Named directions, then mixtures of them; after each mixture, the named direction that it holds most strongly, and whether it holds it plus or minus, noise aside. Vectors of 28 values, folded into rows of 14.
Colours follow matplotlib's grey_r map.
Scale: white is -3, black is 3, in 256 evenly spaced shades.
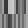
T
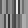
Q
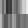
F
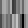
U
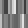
U, minus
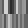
T, minus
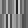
Q, minus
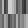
T, plus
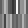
T, minus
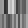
T, plus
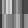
F, minus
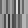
Q, plus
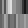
F, minus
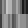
F, minus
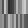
T, minus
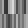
T, plus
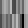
U, plus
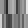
T, plus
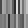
Q, plus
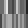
T, minus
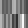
U, minus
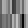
U, plus
